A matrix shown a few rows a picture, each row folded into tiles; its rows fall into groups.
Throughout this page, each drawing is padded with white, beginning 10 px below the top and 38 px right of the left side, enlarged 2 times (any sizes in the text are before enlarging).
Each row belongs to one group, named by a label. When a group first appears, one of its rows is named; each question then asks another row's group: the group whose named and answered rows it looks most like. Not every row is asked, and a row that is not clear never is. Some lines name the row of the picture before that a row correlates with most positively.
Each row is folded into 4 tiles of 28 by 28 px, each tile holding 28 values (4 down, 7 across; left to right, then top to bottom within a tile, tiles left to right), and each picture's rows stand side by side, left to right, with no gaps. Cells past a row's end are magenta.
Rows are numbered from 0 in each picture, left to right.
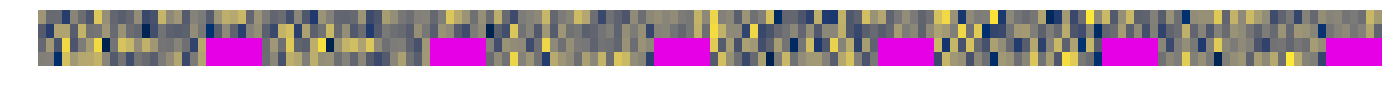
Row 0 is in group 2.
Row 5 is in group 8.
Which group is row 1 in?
2
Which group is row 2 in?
8
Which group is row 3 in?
8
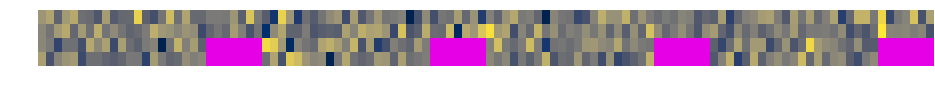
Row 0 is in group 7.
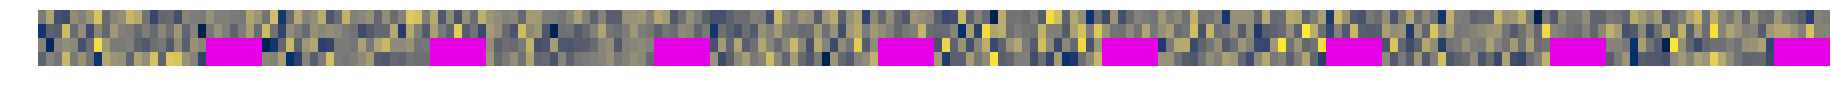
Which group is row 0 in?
8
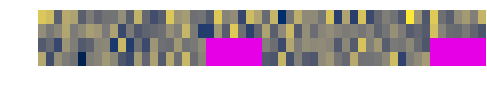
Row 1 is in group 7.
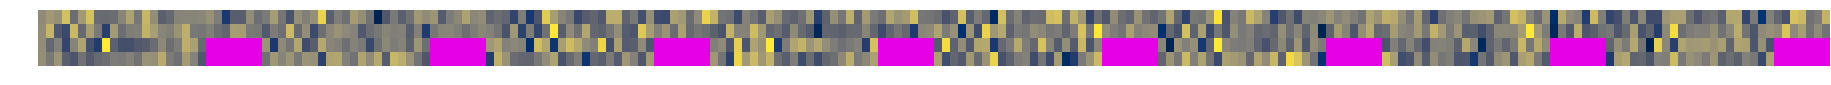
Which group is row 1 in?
8
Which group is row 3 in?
2
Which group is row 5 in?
8
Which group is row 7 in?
2
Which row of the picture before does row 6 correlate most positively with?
0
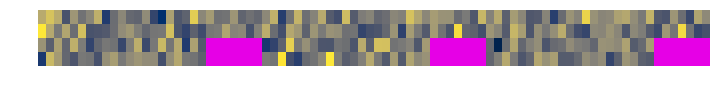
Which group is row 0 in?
8
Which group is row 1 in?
7
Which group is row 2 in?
7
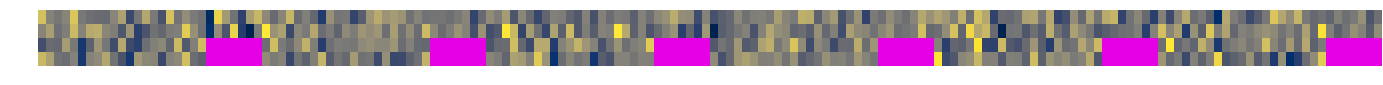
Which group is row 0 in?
7
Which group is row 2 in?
2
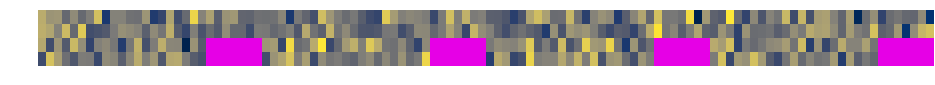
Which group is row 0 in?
8
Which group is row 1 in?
2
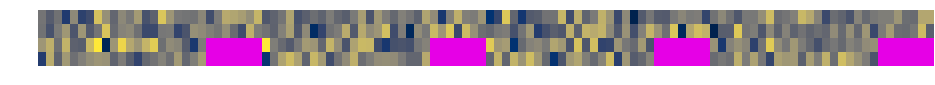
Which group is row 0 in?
2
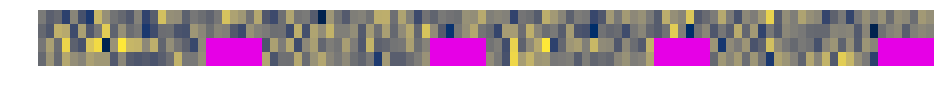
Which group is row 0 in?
2
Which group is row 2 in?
2
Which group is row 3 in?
8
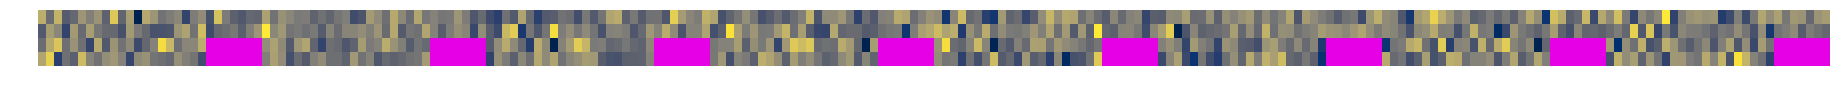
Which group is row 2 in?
2
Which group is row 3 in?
2
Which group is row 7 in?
8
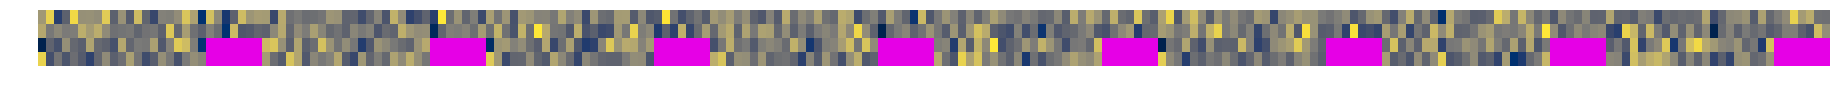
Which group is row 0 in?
7
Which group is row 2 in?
7
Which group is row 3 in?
7
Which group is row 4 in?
2
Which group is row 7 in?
2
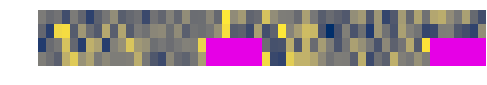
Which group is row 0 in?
2
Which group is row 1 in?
2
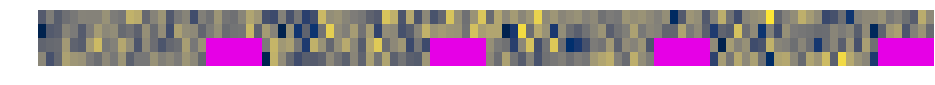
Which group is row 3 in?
8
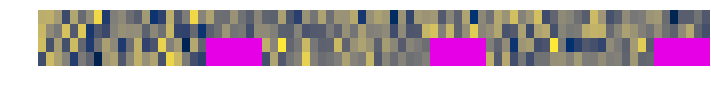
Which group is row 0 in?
8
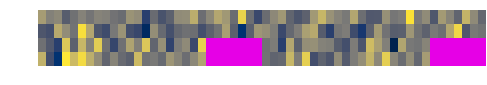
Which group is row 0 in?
2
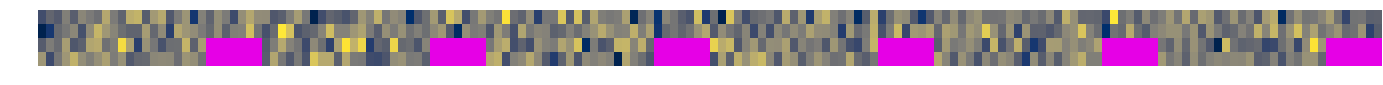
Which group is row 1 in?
2
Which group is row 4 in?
7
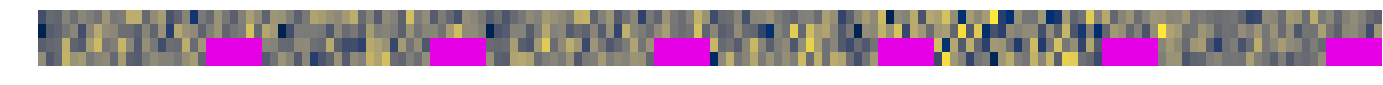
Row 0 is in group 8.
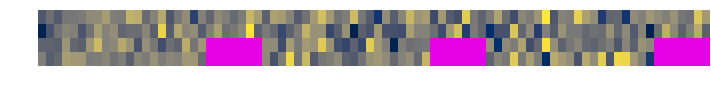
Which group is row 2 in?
8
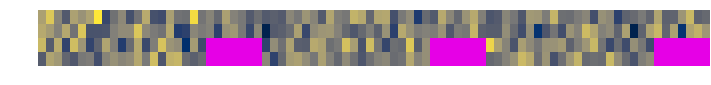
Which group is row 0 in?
8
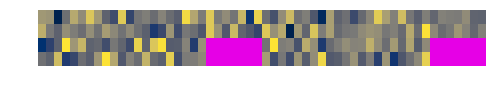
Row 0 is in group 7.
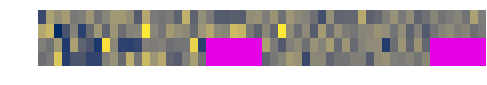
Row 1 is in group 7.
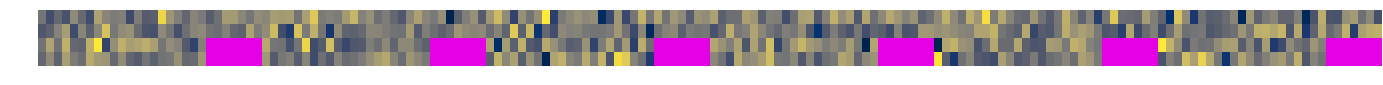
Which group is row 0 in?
2
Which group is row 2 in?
8
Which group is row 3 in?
2
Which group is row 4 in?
7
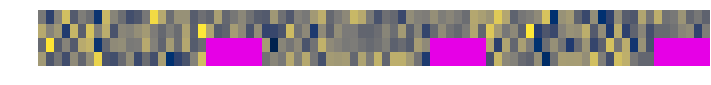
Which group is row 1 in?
8
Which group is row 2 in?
8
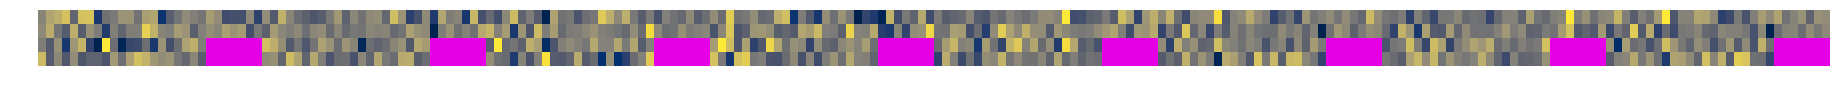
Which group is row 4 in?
2
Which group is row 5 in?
8
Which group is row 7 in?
8
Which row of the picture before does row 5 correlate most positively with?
1
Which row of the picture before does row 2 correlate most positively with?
0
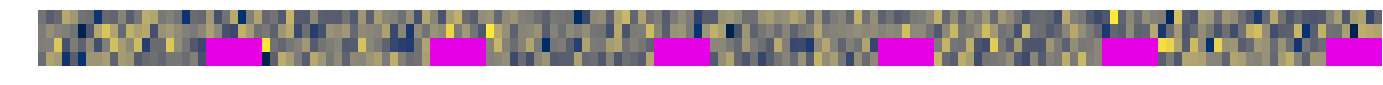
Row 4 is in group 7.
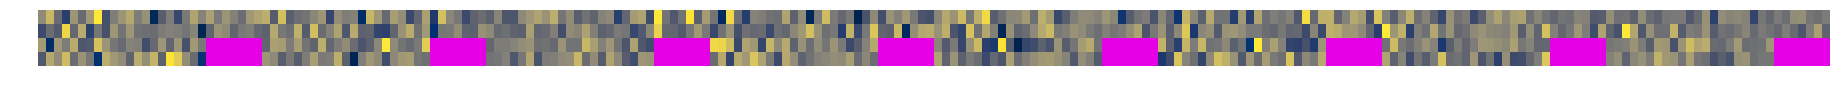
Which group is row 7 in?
2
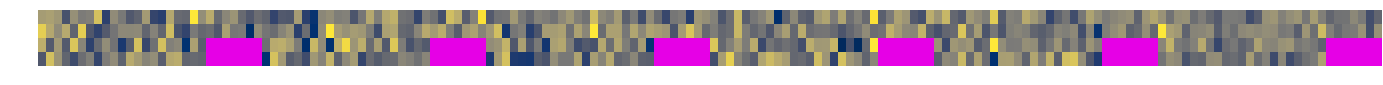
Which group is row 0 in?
8
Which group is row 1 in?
2
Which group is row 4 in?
8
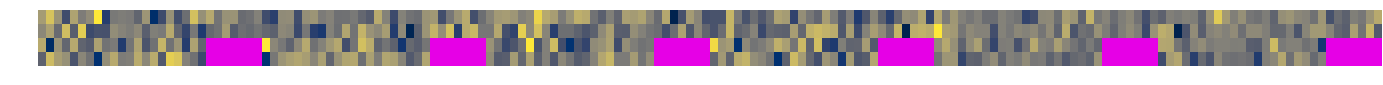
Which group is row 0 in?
8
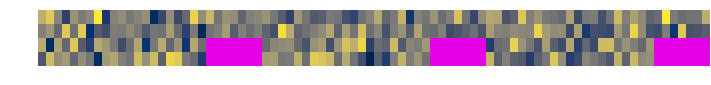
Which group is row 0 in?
8
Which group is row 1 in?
2
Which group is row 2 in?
7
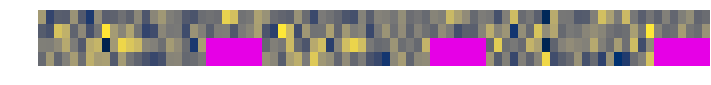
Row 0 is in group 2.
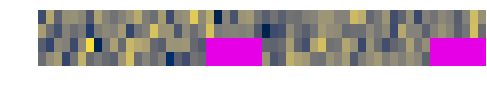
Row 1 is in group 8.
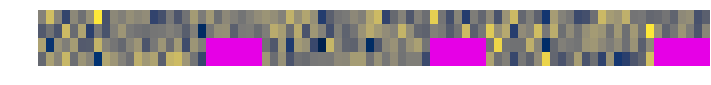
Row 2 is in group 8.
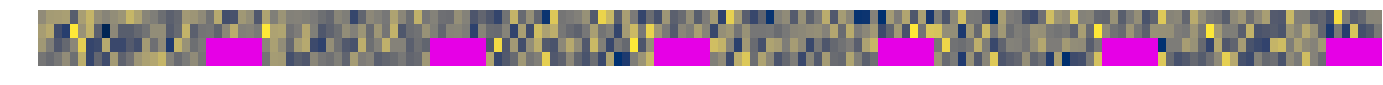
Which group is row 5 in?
7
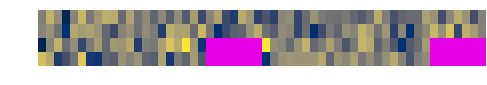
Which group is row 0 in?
7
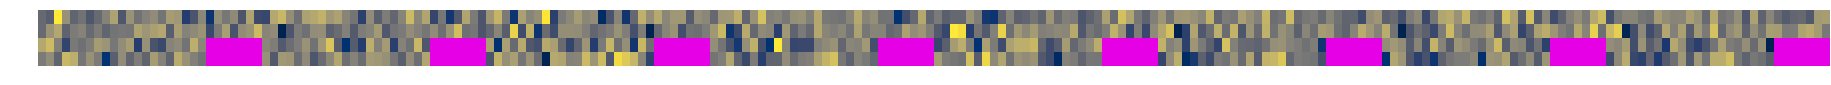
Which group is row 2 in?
8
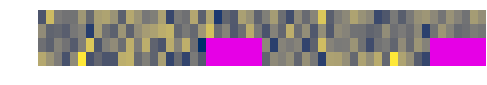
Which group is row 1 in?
8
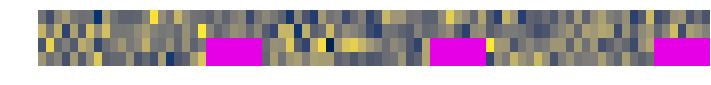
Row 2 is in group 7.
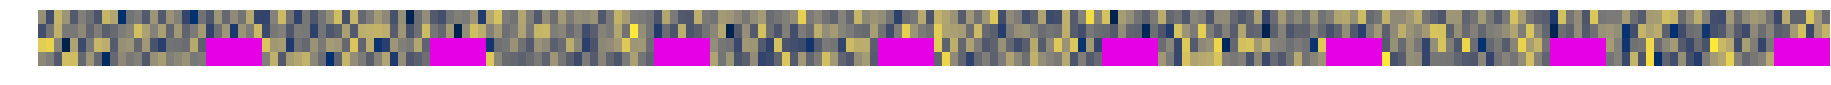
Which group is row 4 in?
8
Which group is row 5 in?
2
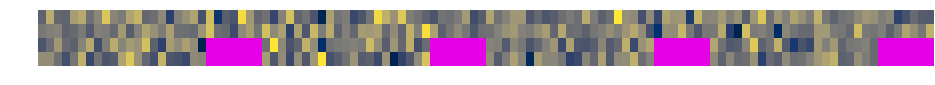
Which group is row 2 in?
7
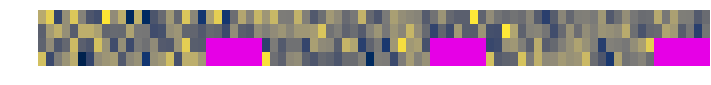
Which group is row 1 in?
7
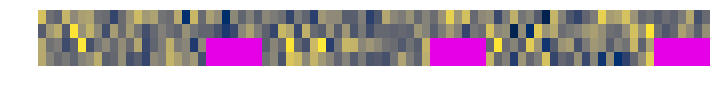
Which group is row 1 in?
2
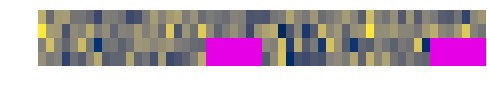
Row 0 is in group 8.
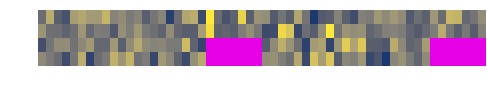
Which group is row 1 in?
2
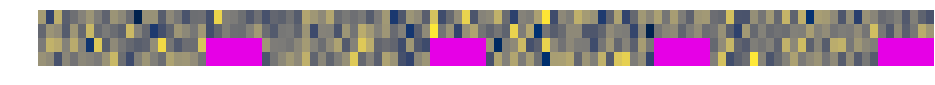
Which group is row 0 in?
7
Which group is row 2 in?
8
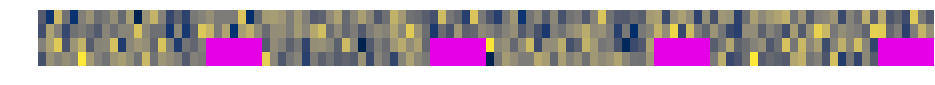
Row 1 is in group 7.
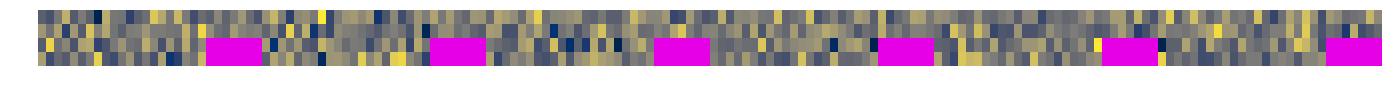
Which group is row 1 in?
8
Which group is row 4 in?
2
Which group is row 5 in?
7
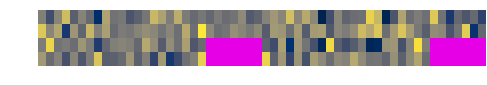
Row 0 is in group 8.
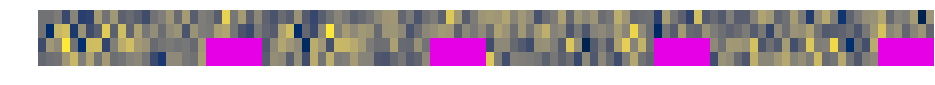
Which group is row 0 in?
2
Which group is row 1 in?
2
